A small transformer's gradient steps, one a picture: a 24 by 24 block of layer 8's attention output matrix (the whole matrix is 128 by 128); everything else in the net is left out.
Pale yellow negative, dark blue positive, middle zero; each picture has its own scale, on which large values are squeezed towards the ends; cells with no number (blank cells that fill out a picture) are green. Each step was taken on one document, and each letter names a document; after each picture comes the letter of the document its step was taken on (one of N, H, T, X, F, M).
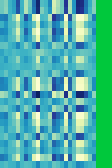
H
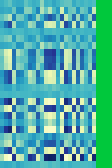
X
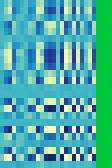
X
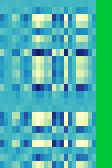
H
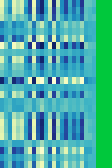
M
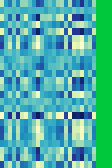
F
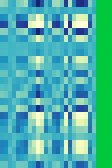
H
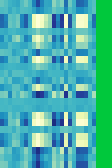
H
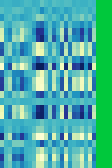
F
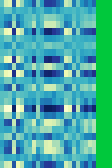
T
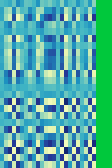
X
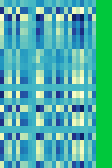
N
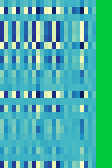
M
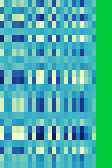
M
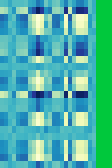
H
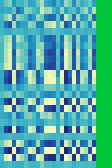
X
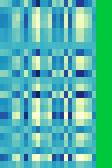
H
